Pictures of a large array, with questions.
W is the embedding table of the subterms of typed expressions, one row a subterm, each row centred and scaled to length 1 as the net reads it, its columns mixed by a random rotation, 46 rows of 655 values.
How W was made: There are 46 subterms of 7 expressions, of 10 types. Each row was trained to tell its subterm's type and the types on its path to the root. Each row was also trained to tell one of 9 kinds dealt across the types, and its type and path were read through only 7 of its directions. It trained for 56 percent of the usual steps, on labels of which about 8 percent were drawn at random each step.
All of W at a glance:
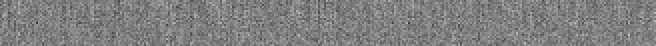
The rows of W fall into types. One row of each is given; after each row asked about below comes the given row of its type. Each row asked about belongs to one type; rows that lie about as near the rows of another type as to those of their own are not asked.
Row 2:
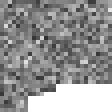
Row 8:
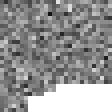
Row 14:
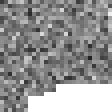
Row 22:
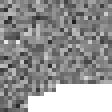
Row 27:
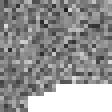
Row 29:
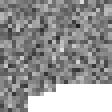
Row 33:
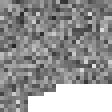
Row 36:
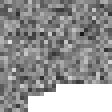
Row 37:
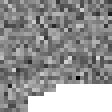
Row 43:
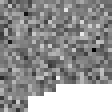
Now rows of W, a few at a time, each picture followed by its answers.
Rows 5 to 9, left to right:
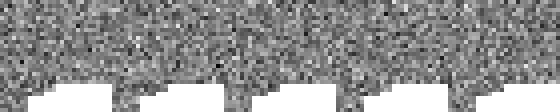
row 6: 8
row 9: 2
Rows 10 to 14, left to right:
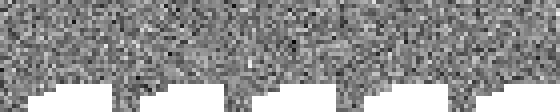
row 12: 27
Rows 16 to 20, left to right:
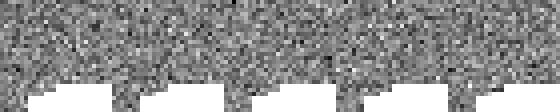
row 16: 36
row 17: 36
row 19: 8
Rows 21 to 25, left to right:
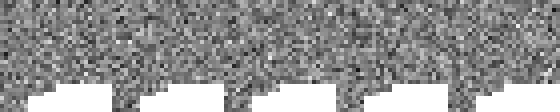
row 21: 2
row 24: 36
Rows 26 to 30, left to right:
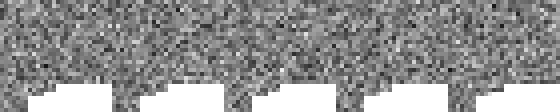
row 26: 37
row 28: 37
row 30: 36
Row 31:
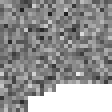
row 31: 43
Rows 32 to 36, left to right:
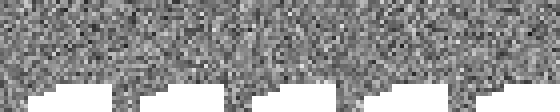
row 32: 2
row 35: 2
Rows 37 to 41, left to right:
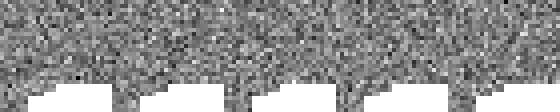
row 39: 33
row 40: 33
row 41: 37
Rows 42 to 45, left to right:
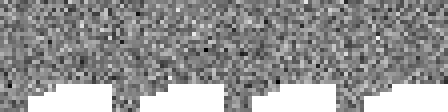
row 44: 29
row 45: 33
